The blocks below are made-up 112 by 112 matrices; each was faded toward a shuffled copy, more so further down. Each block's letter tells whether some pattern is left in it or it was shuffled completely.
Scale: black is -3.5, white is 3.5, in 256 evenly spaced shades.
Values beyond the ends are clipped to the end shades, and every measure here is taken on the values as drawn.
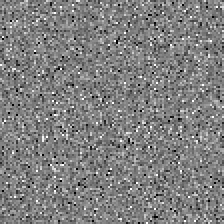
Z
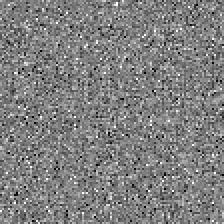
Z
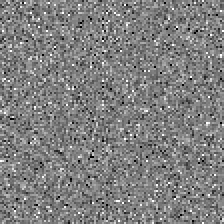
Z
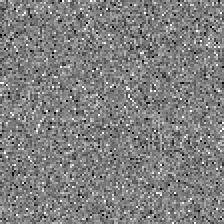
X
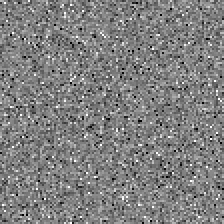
X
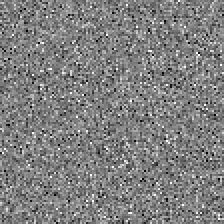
Z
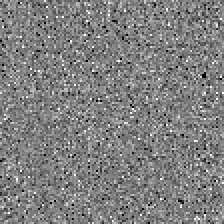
Z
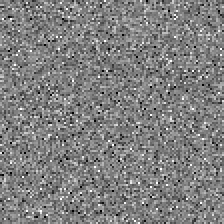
X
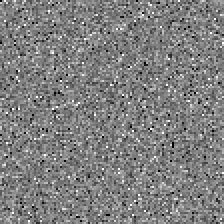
X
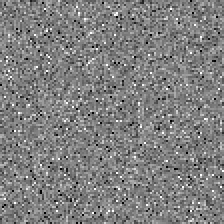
X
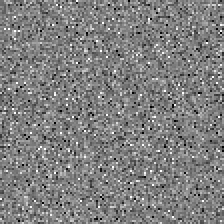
X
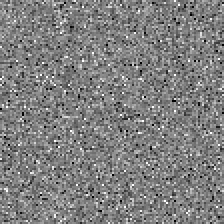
X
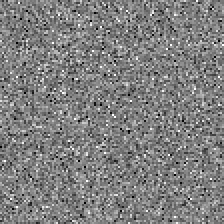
X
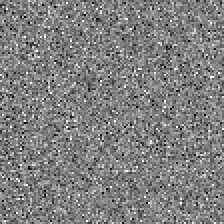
X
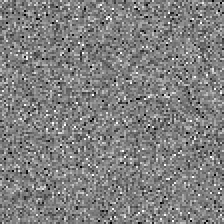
X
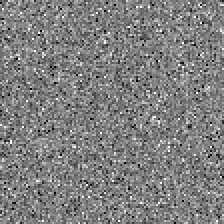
X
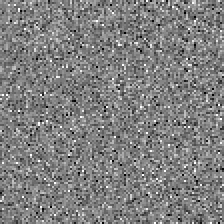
Z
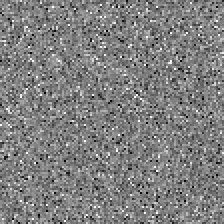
X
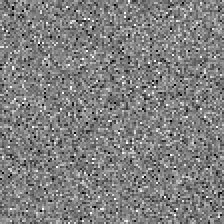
X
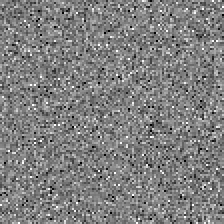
Z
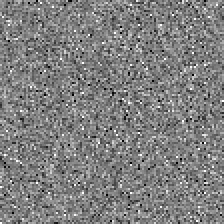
Z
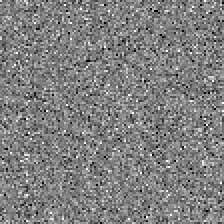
Z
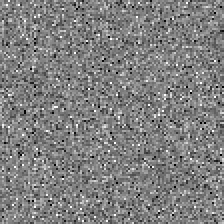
Z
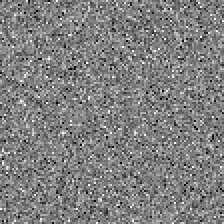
X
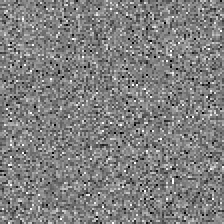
Z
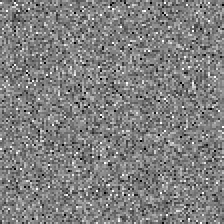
X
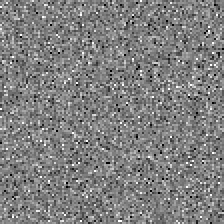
X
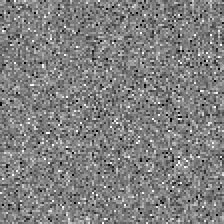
Z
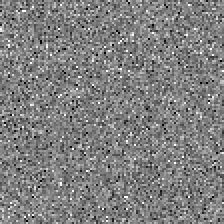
X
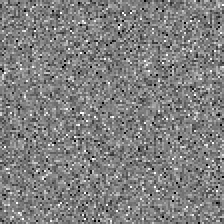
Z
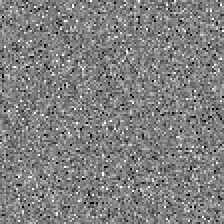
X
